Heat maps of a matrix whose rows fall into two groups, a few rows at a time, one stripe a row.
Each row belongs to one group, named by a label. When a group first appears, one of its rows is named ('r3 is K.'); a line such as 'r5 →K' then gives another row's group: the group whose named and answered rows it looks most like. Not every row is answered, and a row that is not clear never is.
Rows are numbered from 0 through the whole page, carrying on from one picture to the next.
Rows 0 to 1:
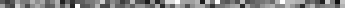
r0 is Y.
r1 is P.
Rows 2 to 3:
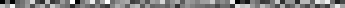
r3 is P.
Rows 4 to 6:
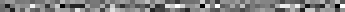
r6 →P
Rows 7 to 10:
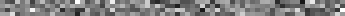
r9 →Y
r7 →P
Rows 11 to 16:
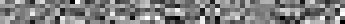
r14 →Y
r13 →Y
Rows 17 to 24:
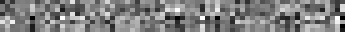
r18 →Y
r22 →P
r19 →Y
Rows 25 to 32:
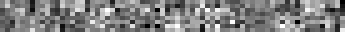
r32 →Y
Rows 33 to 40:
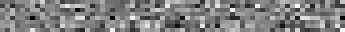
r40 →Y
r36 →P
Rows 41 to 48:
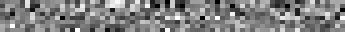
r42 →P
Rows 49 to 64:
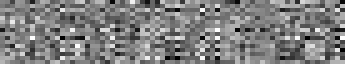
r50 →Y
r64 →P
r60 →P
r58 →Y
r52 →Y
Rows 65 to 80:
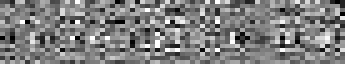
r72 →Y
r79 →P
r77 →Y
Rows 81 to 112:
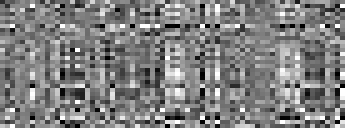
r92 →Y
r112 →P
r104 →Y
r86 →Y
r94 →Y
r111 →Y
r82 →Y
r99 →Y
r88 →P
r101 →Y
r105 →Y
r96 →Y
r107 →Y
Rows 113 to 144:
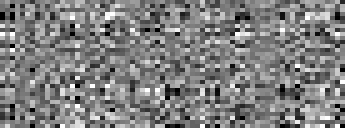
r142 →P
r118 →Y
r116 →P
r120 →Y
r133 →Y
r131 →P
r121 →P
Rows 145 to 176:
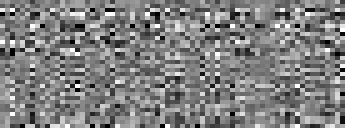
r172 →Y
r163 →Y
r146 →P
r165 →P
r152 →Y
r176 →P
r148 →P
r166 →P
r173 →P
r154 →P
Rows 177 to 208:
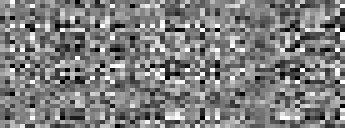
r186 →Y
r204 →Y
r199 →Y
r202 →P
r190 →Y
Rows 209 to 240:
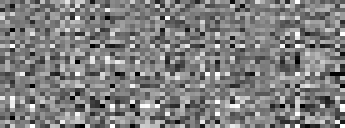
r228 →Y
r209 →P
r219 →P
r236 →Y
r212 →P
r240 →Y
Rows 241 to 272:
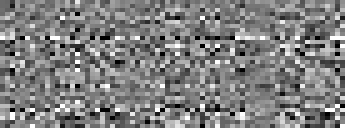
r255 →P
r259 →P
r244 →P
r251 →P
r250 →P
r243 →Y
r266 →P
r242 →P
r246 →Y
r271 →Y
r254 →P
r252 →Y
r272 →Y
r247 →Y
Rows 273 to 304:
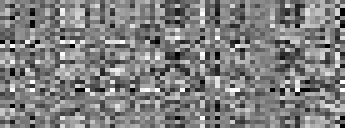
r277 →P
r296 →P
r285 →P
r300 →P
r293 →Y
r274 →P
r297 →Y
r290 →P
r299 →P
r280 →Y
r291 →P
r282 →Y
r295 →Y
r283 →P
